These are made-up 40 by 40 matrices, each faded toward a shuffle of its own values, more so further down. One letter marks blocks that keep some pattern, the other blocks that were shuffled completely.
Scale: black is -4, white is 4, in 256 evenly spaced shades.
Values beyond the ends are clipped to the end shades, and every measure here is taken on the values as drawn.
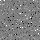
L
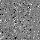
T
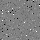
L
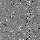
T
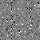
T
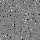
L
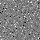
L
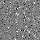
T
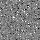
L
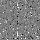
T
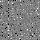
T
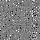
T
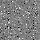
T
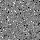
L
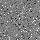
L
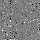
T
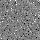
L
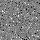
L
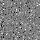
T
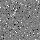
L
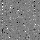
T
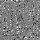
T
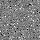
L
